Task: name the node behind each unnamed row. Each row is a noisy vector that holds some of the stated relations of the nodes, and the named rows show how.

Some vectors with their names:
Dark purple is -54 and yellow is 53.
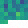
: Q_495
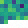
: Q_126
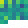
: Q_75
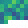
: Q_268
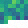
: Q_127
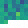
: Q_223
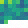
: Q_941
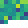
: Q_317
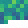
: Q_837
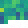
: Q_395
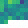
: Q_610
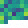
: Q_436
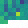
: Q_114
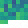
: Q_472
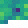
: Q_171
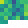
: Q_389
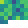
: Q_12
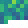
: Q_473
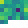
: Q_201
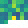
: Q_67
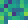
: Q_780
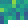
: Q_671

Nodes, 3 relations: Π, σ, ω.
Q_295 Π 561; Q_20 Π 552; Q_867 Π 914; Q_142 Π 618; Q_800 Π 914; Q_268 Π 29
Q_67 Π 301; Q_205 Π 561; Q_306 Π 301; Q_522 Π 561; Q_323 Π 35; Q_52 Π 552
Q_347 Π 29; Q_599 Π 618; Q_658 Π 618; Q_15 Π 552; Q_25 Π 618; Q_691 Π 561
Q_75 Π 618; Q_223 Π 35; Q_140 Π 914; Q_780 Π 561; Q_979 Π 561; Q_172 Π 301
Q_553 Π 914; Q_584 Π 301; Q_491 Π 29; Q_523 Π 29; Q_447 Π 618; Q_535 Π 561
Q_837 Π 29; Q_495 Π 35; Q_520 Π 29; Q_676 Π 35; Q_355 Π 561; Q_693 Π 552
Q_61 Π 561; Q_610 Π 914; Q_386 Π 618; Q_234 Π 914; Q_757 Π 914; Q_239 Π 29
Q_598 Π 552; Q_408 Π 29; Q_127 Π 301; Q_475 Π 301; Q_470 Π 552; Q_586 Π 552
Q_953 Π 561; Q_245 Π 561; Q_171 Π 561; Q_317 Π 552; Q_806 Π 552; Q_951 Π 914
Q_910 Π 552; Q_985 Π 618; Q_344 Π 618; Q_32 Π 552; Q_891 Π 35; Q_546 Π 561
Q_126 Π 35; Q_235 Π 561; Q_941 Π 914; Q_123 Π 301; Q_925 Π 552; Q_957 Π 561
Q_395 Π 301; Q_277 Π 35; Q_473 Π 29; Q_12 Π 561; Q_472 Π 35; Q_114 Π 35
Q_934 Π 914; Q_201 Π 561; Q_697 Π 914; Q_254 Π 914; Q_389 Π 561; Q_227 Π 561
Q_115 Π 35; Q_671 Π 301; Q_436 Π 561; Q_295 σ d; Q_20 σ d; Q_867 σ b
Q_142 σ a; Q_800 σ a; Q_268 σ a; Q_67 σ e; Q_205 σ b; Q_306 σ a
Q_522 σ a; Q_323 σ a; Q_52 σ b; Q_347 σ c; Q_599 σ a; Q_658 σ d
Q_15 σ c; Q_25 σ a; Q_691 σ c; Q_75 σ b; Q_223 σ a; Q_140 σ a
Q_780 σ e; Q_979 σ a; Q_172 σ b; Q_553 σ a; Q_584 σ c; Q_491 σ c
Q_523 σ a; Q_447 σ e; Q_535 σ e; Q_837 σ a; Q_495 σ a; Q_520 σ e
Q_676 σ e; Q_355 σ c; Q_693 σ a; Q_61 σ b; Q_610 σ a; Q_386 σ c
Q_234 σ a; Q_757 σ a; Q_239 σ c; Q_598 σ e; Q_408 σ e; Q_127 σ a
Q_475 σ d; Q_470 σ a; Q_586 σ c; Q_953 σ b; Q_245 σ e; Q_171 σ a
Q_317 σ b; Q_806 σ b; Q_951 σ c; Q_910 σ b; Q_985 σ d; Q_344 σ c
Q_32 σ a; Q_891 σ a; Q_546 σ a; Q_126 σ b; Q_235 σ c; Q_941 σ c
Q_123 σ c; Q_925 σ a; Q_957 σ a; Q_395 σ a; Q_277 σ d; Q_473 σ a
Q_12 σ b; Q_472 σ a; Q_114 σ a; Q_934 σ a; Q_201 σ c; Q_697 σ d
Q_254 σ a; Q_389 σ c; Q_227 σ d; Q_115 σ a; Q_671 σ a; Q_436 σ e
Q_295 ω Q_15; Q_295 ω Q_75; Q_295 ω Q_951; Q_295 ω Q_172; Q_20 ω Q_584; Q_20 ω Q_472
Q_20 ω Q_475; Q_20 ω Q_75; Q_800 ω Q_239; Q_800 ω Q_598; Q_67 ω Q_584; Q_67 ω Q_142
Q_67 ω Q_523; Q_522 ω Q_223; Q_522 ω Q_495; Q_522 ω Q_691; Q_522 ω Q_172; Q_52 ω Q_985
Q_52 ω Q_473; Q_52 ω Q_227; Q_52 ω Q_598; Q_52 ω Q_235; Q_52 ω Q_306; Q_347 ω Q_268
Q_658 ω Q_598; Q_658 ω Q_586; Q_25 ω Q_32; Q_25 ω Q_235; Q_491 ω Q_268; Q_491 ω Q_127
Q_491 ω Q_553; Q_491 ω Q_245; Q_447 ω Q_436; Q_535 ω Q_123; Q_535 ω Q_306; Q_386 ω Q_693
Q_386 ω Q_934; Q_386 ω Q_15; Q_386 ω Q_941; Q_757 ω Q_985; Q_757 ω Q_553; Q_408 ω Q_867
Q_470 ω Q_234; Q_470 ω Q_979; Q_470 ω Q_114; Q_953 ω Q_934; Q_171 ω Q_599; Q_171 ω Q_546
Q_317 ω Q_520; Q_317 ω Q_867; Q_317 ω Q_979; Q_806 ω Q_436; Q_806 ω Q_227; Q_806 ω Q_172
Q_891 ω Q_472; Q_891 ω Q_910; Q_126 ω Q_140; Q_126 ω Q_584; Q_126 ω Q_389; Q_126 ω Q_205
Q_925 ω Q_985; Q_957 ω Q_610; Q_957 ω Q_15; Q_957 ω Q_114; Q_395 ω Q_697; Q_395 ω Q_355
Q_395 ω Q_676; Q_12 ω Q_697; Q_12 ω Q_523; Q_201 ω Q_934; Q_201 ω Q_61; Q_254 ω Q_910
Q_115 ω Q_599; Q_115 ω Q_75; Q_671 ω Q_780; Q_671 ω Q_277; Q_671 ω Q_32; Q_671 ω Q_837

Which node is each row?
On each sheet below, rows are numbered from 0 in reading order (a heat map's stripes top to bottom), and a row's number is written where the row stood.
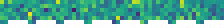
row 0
Q_386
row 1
Q_295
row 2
Q_953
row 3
Q_140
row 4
Q_52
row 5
Q_142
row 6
Q_408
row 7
Q_25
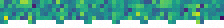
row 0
Q_586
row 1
Q_447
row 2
Q_235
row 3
Q_553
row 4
Q_546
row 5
Q_925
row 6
Q_979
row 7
Q_985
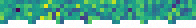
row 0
Q_957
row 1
Q_20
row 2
Q_227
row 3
Q_584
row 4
Q_61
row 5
Q_599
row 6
Q_535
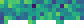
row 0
Q_172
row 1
Q_676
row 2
Q_277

